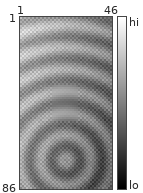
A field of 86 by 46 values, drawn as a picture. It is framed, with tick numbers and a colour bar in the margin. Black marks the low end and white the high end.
Calmest part: centre. Slope: up to the top left. Ninth with the highest average: top left. Rings: centred on the bottom middle. Odd patch: calmer, in the centre. Ninth with the lowest average: bottom right.
